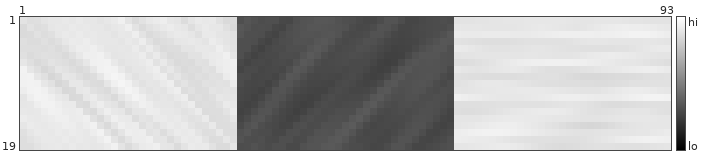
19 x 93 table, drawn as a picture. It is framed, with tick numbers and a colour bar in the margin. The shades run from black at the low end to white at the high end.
The table splits into one row of 3 panels. Panel 1,1: very high, slanting down to the right, faint in contrast. Panel 1,2: low, slanting up to the right, faint in contrast. Panel 1,3: very high, streaked across, faint in contrast.
